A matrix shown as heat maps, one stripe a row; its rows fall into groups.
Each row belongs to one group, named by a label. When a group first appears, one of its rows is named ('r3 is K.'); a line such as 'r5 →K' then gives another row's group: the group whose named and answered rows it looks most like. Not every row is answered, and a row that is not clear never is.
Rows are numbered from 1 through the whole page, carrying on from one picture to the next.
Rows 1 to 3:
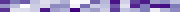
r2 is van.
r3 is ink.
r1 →van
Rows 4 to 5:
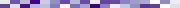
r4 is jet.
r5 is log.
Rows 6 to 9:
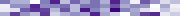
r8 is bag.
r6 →ink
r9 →log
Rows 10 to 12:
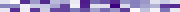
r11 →van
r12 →jet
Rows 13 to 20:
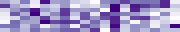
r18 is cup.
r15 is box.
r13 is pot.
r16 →jet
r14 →van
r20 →box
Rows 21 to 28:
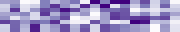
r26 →log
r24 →pot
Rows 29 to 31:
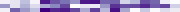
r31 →cup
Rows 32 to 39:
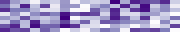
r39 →log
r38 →cup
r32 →van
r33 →pot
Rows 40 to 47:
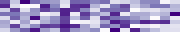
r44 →jet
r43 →van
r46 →cup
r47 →box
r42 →cup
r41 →ink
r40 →log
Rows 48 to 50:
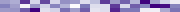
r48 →pot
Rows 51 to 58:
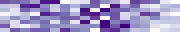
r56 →bag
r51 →log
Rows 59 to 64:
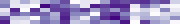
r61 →jet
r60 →ink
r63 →ink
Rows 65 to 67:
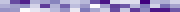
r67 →van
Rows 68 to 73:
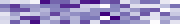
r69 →cup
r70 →log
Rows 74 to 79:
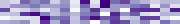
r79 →pot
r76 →van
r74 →bag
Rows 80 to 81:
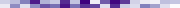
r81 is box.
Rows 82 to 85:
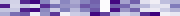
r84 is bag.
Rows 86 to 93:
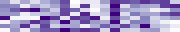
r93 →box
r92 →pot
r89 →van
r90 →ink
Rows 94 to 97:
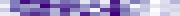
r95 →cup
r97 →bag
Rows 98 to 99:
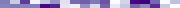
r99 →log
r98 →log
